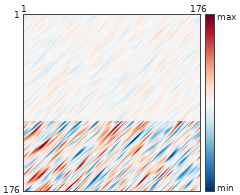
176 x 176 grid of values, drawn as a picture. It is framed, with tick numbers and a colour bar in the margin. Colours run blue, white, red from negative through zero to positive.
No single row or column stands out from its neighbours. A few values lie far out on both sides of the bulk. Streaks slant up to the right. On average the colour sits 50% of the way up the scale. A horizontal seam about 60% of the way down splits the table, and the top part is calmer. Neither half mirrors the other.
